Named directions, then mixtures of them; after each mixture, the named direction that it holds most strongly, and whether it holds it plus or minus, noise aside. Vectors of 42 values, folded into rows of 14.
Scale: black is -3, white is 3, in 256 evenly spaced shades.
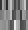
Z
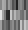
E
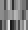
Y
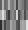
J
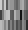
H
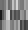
E, minus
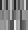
Z, plus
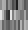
E, plus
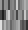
J, minus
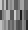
H, plus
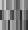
H, plus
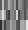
J, plus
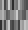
Y, plus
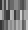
H, minus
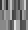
Z, plus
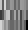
H, plus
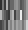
H, minus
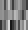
Y, plus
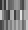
H, minus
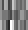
Y, minus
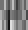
Y, minus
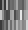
H, minus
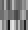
Y, minus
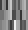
Z, plus
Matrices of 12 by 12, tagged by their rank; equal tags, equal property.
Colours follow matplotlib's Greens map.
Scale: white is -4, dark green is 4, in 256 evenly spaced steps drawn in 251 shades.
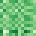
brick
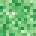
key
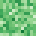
key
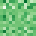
brick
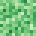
key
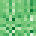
brick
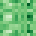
brick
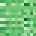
brick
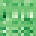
brick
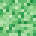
key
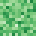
key
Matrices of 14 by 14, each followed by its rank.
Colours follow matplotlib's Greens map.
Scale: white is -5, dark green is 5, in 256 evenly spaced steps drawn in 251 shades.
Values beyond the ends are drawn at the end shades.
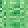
two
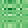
one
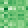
two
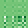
one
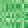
three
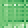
two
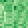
three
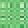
one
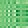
one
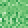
three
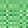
one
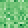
three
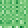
two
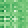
two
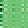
one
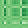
one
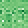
three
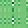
one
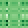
one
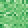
three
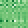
two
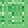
two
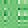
one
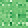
three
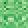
three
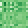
two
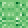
two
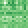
three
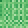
two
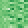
three
